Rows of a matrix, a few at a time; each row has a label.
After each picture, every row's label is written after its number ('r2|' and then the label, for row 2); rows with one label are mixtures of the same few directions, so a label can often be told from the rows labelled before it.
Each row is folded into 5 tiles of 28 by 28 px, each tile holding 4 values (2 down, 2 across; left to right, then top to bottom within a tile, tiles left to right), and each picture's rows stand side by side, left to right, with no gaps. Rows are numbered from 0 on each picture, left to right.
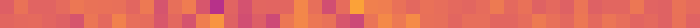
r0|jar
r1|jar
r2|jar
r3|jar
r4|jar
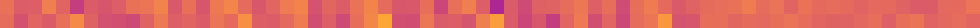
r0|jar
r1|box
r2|box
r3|jar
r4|box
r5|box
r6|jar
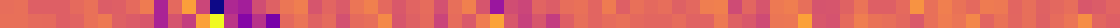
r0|box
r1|jar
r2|box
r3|jar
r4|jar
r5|box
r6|jar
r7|box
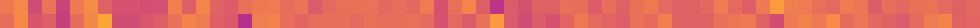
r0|box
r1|box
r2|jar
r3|jar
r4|box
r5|jar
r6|box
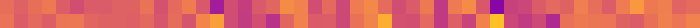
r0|jar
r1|jar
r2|box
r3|jar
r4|jar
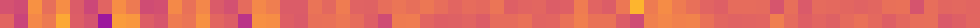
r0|box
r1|box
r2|box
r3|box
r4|jar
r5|jar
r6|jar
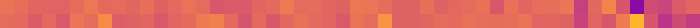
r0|box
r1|jar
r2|box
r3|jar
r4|jar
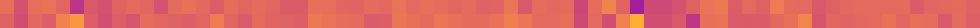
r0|jar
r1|jar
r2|box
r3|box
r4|jar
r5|box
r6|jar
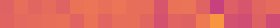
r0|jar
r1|jar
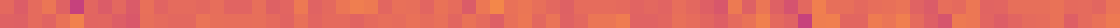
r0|jar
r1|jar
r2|jar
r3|jar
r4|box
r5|box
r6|box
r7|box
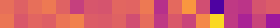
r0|jar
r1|jar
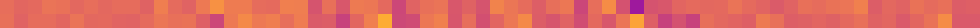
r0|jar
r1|jar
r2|box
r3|box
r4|jar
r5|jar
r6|box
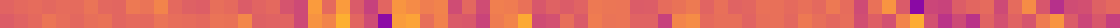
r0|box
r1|box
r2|box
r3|box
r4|box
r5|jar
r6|jar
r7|jar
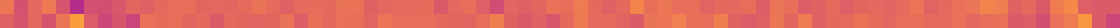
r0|jar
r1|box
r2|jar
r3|jar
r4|jar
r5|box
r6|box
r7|box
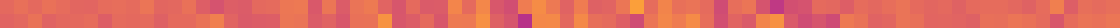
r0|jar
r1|jar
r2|box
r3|box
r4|jar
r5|jar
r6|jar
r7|jar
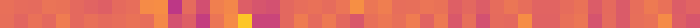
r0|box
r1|box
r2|jar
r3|box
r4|box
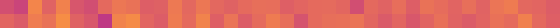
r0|box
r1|box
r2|jar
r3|box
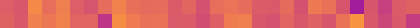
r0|box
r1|box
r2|jar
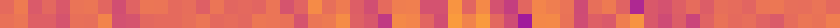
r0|box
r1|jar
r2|box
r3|box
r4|jar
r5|jar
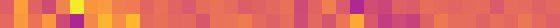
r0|jar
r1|box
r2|jar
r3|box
